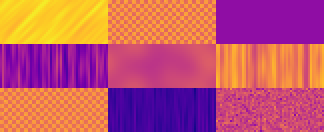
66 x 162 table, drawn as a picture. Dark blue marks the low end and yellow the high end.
It is made of 3 by 3 panels. Panel 1,1: very high, slanting up to the right, faint in contrast. Panel 1,2: high, checkered. Panel 1,3: low, flat. Panel 2,1: low, streaked downward. Panel 2,2: middling, smooth, faint in contrast. Panel 2,3: high, streaked downward. Panel 3,1: high, checkered. Panel 3,2: very low, streaked downward, faint in contrast. Panel 3,3: middling, fine-grained.
